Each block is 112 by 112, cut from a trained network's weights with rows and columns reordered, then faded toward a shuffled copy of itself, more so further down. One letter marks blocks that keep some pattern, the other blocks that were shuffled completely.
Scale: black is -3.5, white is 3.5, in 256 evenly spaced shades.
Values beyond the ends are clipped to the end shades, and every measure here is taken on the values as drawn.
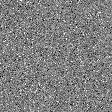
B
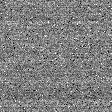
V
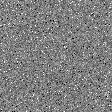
B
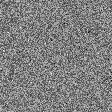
B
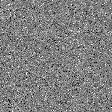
V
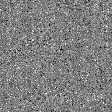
V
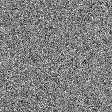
B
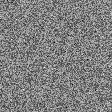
V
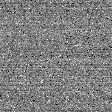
V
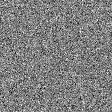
B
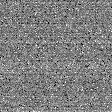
V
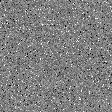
B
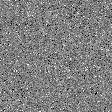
B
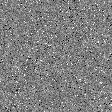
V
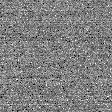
V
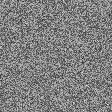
B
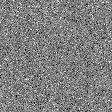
B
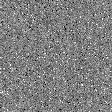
V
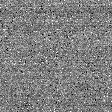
V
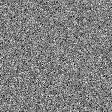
B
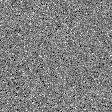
B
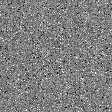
V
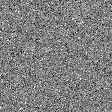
B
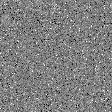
V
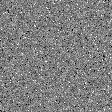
B
